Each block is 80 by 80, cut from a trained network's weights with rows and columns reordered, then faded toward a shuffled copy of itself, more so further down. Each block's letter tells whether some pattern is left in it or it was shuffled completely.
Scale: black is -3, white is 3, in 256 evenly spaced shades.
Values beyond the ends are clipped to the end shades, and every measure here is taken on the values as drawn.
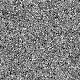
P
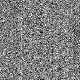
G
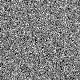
P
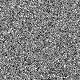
P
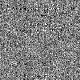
G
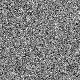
P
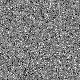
P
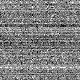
G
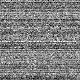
G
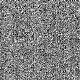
G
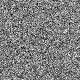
P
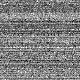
G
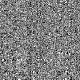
G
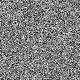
P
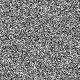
P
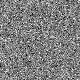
P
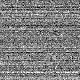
G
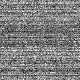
G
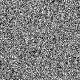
G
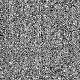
G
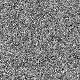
P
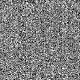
G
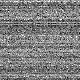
G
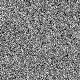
P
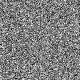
P
